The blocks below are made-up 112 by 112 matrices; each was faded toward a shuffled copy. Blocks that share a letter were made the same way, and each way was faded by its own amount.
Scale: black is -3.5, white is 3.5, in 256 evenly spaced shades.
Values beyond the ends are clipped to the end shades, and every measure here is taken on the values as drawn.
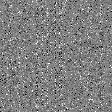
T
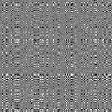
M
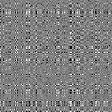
M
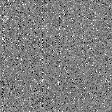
T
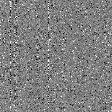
T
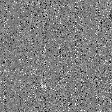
T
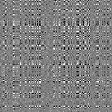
M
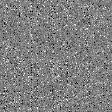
T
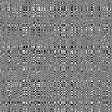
M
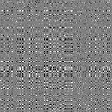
M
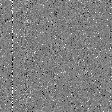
T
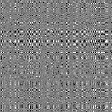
M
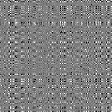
M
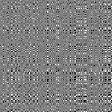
M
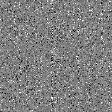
T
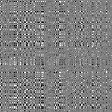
M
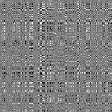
M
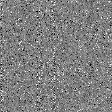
T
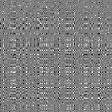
M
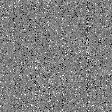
T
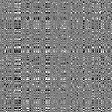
M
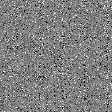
T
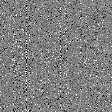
T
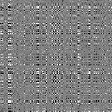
M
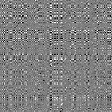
M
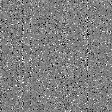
T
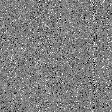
T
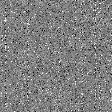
T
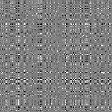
M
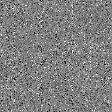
T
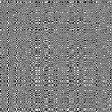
M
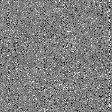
T
